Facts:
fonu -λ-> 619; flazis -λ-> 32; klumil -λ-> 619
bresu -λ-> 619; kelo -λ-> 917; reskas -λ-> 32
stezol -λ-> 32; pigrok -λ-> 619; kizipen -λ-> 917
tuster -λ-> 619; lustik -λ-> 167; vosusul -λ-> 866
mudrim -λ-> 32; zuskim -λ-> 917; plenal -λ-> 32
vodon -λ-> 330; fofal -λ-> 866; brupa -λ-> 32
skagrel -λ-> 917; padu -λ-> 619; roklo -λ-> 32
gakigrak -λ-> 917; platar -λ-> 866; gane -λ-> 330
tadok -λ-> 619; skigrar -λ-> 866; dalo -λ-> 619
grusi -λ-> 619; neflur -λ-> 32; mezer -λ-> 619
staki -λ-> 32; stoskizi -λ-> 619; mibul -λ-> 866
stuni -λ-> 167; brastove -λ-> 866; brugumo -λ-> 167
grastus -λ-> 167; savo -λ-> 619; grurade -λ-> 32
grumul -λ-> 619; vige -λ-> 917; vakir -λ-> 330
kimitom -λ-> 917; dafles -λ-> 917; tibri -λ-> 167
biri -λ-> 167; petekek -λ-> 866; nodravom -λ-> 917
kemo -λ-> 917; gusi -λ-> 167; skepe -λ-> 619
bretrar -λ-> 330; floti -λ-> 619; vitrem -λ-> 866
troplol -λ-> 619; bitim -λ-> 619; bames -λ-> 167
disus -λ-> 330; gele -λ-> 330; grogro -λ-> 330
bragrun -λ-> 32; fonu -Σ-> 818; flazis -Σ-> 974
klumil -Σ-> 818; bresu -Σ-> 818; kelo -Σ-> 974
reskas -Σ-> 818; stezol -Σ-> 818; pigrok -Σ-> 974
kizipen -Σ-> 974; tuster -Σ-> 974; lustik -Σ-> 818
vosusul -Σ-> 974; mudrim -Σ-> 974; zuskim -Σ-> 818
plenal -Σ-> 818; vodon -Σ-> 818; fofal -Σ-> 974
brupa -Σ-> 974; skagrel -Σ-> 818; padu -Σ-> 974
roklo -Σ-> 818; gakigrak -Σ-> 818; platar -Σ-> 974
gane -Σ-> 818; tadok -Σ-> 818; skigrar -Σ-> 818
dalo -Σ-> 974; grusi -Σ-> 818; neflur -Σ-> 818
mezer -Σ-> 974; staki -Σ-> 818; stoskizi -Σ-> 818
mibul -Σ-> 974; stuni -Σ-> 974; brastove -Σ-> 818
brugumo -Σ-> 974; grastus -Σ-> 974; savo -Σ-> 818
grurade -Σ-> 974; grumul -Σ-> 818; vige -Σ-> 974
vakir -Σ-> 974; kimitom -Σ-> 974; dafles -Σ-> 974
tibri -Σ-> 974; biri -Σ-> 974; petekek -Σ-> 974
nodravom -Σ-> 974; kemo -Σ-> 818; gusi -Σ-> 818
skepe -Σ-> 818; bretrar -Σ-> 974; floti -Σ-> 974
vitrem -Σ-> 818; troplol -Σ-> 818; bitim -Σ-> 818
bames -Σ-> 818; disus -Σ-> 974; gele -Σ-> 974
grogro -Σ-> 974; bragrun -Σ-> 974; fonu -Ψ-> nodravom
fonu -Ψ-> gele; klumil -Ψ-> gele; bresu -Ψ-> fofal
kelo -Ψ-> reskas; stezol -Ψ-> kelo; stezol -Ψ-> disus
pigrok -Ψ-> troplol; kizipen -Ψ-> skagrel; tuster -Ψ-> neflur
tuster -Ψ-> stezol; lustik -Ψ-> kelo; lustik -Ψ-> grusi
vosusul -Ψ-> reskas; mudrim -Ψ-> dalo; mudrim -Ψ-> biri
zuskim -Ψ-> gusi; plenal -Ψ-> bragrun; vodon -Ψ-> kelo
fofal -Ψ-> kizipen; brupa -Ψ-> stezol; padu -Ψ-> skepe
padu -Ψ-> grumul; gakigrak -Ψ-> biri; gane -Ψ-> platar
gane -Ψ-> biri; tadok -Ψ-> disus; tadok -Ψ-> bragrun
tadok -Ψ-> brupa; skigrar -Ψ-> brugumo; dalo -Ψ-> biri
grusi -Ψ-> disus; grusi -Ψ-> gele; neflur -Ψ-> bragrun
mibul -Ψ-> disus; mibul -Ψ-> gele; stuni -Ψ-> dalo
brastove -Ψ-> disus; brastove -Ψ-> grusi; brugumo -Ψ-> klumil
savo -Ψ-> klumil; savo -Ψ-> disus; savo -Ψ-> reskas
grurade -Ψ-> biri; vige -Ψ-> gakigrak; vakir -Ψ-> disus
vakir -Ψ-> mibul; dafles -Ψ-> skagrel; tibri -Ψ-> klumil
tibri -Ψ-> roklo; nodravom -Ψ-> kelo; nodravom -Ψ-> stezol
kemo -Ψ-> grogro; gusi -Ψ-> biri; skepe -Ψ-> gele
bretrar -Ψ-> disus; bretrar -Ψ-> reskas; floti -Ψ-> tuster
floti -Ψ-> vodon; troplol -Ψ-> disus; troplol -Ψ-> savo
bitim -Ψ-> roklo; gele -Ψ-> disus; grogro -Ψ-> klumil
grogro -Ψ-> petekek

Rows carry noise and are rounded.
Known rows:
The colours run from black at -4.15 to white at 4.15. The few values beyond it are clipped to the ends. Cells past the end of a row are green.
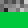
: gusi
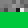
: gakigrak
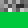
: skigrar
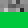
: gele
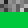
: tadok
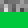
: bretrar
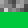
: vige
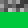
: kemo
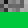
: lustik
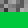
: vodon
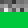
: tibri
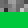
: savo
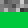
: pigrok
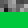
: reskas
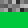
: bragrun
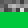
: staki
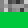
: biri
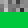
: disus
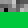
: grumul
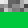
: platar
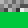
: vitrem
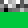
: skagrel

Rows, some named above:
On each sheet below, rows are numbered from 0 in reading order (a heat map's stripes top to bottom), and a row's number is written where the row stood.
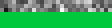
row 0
reskas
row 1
vige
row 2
vosusul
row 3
petekek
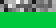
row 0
bresu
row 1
lustik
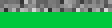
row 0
bames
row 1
grogro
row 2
fonu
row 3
gane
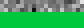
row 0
mezer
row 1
stoskizi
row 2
grastus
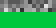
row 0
brugumo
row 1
mudrim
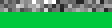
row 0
flazis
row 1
fofal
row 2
roklo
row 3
bragrun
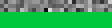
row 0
vodon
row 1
gakigrak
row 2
bragrun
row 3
biri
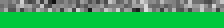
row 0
tuster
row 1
bitim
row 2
gane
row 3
gusi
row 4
floti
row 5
mibul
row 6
tuster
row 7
stuni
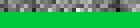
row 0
grusi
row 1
klumil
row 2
vitrem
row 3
kimitom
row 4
neflur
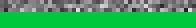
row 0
klumil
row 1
padu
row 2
staki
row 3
dalo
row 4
brupa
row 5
brastove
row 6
zuskim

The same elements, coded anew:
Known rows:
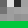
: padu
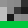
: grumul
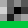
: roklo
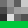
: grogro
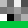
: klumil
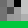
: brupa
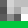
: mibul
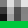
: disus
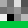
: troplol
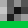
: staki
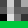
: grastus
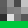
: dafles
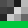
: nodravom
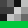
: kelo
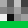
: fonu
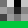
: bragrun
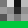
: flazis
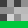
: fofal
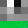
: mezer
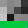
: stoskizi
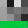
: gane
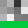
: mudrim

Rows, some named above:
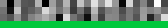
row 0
vodon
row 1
tuster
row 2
kimitom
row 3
disus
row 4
kemo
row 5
brastove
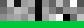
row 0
floti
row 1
stezol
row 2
grusi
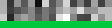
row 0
plenal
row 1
kemo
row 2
dalo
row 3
fofal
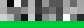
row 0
gakigrak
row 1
plenal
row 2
stuni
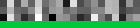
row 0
grastus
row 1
biri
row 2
gane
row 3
vige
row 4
plenal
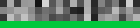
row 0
vosusul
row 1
zuskim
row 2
skagrel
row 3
neflur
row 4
skigrar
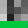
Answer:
plenal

